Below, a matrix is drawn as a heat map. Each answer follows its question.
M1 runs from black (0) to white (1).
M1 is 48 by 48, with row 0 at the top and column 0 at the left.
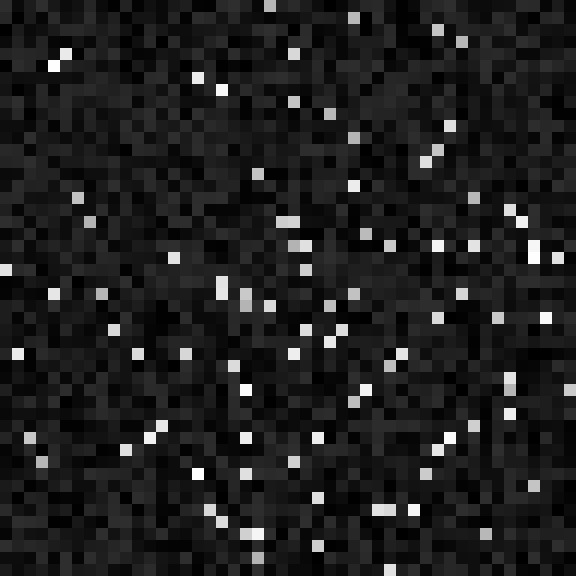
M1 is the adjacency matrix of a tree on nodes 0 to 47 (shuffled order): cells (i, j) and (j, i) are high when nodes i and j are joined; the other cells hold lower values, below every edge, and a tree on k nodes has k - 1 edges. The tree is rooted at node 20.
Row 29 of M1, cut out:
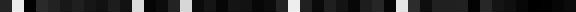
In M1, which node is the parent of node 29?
24
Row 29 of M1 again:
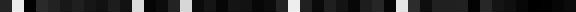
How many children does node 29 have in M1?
4
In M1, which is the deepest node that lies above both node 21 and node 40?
44
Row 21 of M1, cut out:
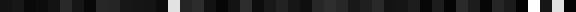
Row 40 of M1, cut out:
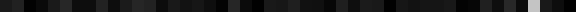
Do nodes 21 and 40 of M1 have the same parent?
yes
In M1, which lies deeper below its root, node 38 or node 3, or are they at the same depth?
node 3
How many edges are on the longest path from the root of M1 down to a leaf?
3
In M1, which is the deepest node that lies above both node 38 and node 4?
24
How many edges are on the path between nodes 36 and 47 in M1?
3
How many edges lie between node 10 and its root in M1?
3
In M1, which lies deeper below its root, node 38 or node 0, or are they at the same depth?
node 0
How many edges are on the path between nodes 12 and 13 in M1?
5
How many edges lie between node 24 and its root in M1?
1
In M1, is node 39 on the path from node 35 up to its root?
yes
